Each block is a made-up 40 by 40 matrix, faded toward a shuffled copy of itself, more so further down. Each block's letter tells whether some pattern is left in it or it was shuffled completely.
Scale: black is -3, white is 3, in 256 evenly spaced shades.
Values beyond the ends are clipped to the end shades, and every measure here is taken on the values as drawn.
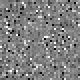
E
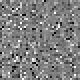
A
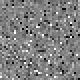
E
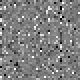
A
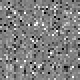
A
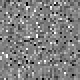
A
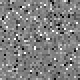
E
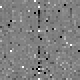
A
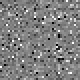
A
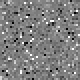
E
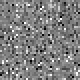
A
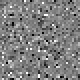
A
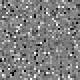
E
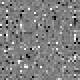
A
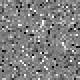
E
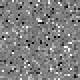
E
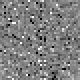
A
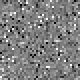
E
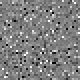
A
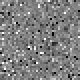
A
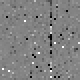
A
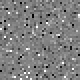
E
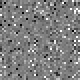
A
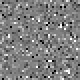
A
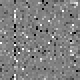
A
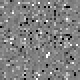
A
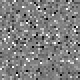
E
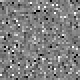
E
